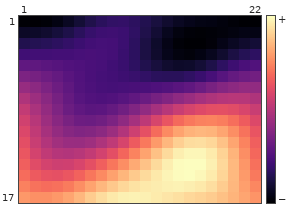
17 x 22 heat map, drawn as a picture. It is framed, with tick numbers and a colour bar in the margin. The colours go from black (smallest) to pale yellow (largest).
Slope: up to the bottom. Stripes: none. Ninth with the lowest average: top right. Calmest part: top middle.
